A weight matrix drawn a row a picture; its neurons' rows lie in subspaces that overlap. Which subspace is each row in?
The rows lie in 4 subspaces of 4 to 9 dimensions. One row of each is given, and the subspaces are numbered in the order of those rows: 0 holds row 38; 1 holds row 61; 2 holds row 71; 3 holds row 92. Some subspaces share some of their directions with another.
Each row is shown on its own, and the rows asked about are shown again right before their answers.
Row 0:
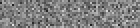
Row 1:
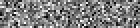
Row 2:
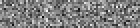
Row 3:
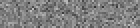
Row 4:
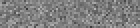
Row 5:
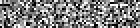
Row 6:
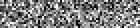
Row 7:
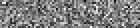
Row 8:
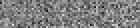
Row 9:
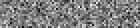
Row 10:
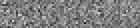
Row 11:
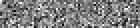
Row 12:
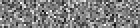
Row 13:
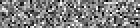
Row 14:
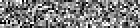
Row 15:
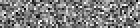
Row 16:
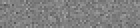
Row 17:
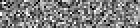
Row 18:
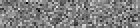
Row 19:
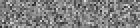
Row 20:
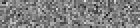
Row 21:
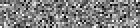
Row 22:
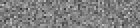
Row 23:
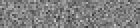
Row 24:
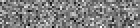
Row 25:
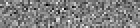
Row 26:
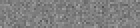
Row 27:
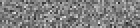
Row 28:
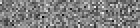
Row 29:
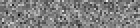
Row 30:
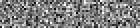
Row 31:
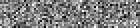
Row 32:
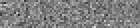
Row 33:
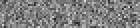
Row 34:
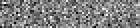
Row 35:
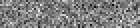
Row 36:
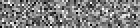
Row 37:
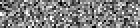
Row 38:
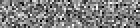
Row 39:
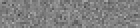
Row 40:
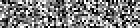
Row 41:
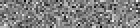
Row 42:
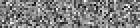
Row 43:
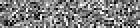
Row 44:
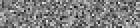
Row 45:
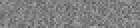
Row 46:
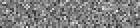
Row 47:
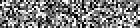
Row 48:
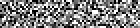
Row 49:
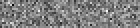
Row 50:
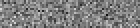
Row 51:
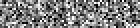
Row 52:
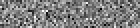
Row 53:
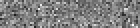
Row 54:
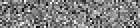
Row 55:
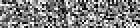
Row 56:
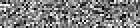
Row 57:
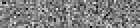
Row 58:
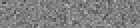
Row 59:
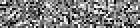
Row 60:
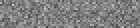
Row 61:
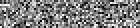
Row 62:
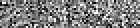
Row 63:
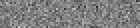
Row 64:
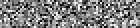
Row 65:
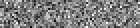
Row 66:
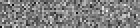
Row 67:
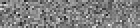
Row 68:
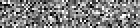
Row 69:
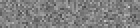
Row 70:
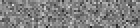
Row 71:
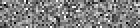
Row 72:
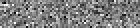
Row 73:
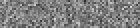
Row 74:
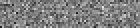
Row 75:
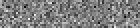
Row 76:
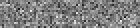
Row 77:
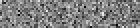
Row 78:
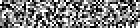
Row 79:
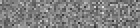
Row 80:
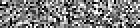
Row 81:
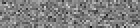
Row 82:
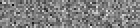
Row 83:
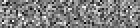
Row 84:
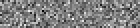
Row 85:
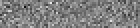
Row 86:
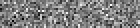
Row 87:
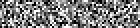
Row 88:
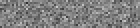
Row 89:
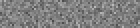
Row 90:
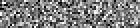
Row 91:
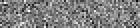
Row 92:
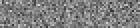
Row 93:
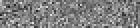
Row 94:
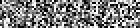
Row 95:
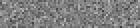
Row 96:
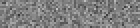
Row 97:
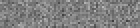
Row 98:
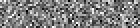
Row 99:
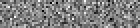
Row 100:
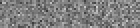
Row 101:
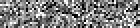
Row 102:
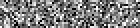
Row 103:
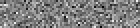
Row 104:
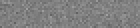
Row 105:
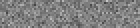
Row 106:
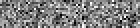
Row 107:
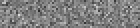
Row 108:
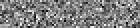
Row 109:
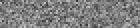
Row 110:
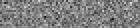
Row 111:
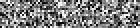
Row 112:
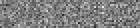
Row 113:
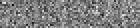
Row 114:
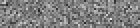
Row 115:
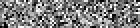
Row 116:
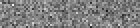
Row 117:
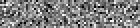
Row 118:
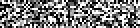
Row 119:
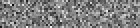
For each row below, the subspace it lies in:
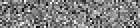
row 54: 3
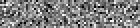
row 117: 1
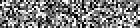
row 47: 0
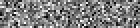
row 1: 3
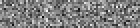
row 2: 2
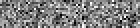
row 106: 0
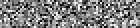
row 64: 3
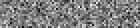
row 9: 0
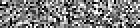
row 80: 2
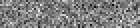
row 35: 0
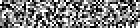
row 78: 3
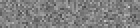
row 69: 0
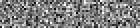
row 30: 2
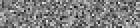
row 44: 3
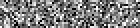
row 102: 3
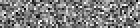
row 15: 3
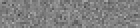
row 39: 0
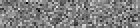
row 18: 0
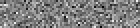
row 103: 2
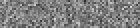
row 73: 0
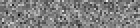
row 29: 0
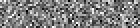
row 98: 0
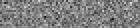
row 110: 3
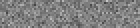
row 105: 0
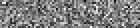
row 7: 1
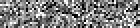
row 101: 0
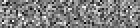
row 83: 1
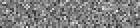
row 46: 0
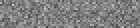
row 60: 0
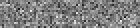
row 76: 0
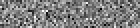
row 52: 3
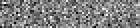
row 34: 0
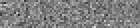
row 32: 0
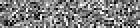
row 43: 1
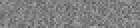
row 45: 0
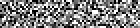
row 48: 0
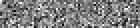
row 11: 3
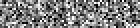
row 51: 0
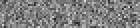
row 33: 0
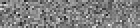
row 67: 0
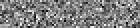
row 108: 3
